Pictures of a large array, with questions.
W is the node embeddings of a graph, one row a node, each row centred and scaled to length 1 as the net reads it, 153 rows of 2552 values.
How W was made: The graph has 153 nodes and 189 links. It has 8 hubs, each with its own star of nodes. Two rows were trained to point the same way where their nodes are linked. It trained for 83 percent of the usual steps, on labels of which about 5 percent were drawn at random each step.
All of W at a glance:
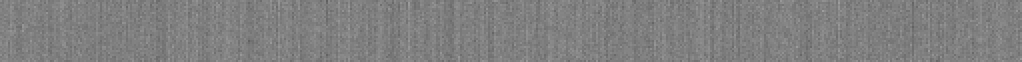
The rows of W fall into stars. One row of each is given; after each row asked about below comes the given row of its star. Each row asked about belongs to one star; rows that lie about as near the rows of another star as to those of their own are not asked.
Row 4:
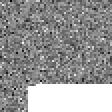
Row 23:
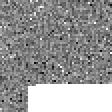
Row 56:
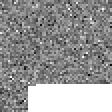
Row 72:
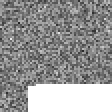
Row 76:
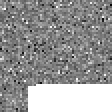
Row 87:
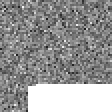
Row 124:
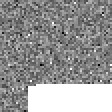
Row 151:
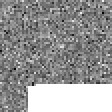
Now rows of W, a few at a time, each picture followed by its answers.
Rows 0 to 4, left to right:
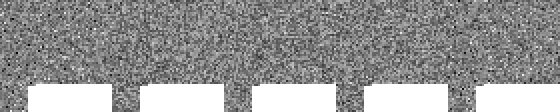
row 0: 4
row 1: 56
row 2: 72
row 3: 124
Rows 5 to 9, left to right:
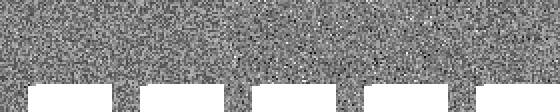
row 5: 4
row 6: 4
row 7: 23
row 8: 23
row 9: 4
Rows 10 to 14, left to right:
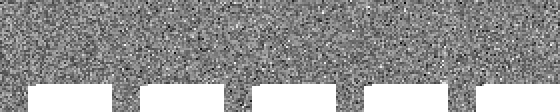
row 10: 151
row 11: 151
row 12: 87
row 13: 56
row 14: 87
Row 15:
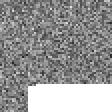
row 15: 87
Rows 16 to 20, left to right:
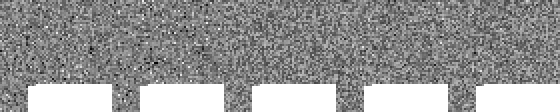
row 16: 23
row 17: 23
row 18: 23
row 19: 4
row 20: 4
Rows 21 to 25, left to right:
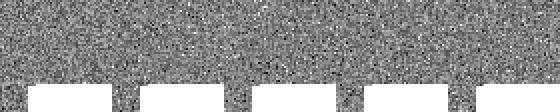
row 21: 4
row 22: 56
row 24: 23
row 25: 87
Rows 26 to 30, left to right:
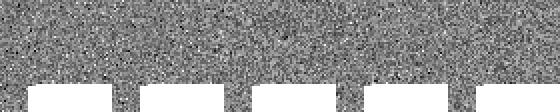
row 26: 76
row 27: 72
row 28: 23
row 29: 72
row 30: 4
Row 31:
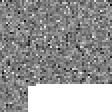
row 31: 4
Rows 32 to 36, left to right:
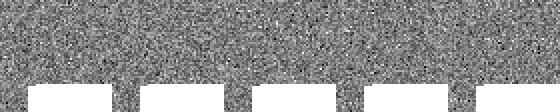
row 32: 4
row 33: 151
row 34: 124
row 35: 151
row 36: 23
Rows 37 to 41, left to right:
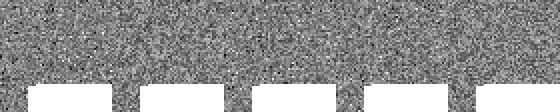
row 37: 124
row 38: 56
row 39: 4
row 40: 4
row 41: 124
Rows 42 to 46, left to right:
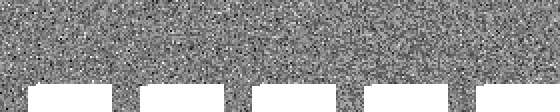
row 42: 124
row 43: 72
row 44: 76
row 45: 151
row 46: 151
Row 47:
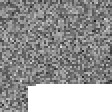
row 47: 87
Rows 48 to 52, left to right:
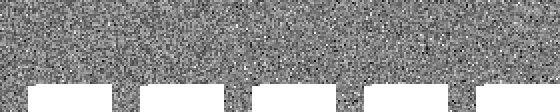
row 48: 4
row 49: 23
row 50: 87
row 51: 23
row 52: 76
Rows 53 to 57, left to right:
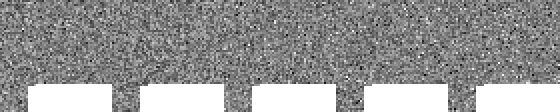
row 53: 87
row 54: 151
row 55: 23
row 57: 124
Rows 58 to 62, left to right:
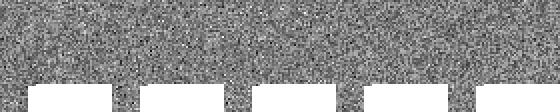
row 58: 124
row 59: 4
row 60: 151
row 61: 4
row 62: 4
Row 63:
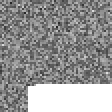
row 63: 72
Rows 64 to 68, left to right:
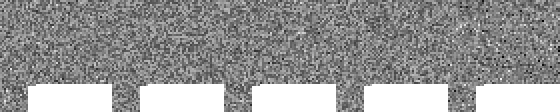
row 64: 151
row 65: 72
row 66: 76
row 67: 23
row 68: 87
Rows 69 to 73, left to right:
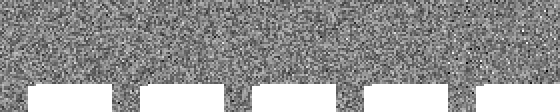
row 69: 72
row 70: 151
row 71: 23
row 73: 72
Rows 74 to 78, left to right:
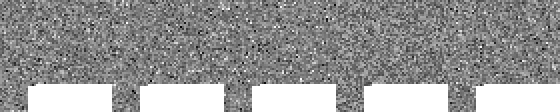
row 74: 87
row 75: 72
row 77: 72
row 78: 151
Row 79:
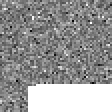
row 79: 76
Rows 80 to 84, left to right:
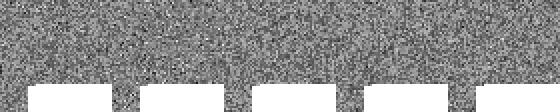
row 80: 72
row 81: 23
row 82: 76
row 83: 151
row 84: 56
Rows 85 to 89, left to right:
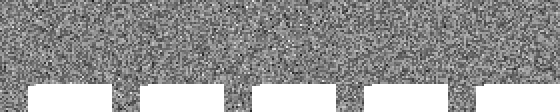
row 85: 76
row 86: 23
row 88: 151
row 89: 151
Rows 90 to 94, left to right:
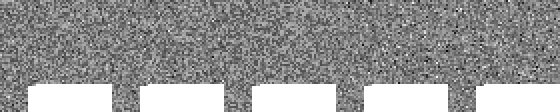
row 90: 76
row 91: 72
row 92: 76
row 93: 87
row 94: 151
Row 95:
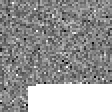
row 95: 76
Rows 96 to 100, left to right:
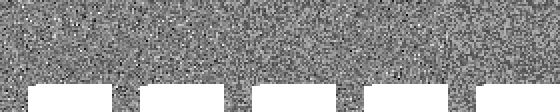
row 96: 87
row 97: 4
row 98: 4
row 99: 72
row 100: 87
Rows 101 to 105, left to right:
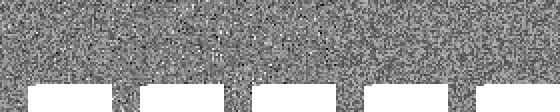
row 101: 4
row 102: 72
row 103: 56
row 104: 56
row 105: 124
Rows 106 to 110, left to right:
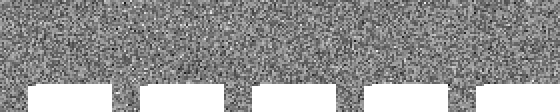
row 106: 72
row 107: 87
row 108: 4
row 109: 4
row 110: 151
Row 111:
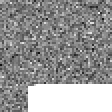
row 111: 87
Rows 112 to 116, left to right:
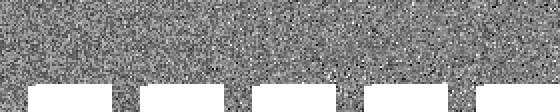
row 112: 151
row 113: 72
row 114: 124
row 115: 56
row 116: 56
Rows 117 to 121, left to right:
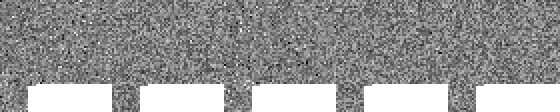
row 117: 76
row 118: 151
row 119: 56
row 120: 72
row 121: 56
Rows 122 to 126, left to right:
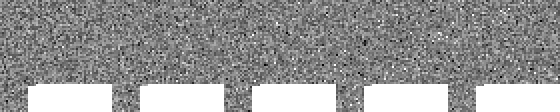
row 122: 124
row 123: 23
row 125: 4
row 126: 124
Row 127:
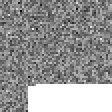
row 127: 72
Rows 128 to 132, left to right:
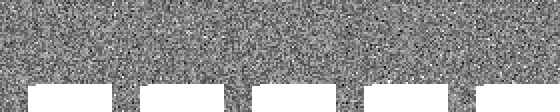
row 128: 56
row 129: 4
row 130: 124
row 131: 76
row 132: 23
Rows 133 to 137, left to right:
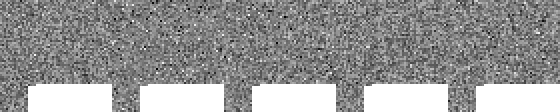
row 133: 124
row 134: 72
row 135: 124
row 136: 124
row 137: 87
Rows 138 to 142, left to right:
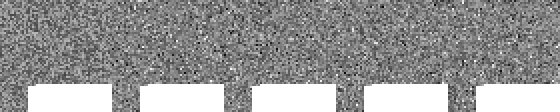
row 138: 151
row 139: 87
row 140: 151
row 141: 56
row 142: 56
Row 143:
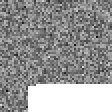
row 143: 56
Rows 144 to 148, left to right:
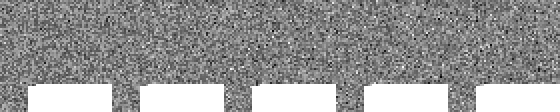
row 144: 151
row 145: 87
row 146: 151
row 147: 76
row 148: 151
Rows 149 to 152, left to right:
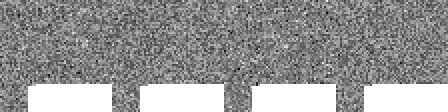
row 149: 76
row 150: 76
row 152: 56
